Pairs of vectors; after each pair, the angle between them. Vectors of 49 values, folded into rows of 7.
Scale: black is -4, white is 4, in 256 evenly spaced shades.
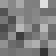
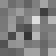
orthogonal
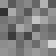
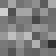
nearly opposite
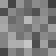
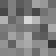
partly aligned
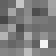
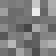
orthogonal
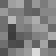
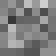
partly opposed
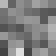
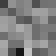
nearly opposite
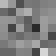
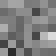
orthogonal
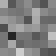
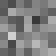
partly opposed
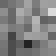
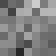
partly aligned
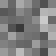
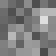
partly aligned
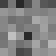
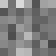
nearly opposite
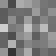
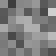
partly aligned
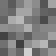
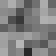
nearly opposite
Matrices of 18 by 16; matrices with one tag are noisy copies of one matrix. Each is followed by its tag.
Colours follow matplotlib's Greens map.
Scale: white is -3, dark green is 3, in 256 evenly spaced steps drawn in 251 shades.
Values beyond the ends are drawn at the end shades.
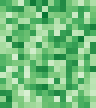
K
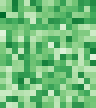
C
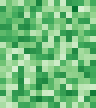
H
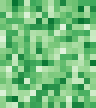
C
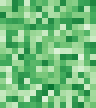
C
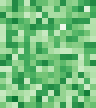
C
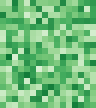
C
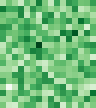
H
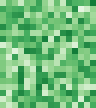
H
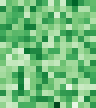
H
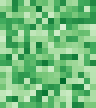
C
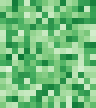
C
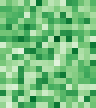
H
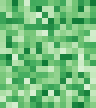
C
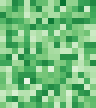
C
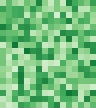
H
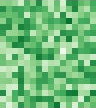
H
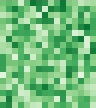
K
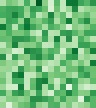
H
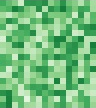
K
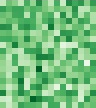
H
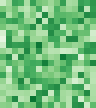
C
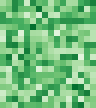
C
